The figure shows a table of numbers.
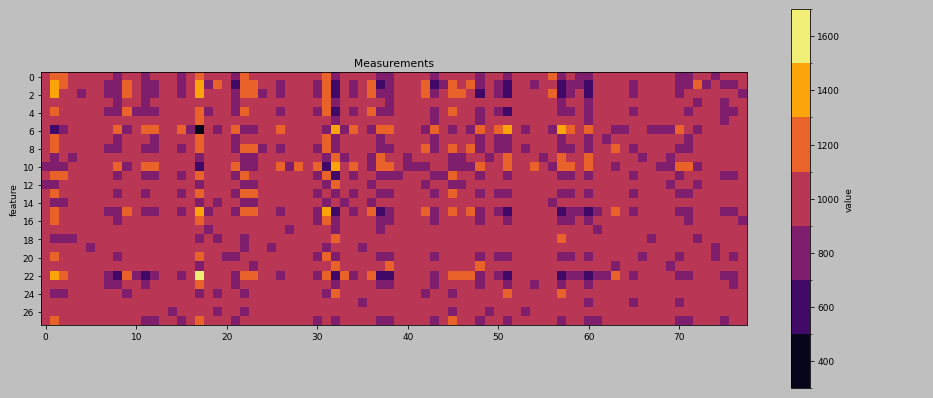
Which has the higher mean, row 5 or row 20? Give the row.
5
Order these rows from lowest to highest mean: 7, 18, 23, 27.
27, 23, 7, 18
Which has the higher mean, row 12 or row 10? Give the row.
10
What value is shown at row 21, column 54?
1000
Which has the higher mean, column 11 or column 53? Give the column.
53
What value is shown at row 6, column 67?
800
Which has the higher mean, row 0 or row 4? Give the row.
0
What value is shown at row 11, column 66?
1000
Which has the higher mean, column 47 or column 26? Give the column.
47
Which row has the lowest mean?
1
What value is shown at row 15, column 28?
1000
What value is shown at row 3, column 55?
1000
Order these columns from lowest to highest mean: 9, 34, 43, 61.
43, 34, 61, 9
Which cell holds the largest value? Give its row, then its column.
22, 17
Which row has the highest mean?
21
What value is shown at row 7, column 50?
800
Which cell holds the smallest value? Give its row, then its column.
6, 17
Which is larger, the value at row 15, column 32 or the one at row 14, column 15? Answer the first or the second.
the second
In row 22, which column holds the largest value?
17
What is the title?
Measurements
